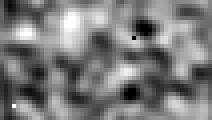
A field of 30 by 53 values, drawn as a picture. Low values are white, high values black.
No row or column stands out. Two lone cells stand out: one far higher and one far lower than their neighbours. The halves do not mirror each other.
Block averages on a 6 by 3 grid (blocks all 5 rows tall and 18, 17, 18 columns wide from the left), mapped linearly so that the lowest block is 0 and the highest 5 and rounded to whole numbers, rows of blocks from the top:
4 1 2 / 0 1 2 / 3 3 2 / 4 2 4 / 5 4 5 / 2 3 1
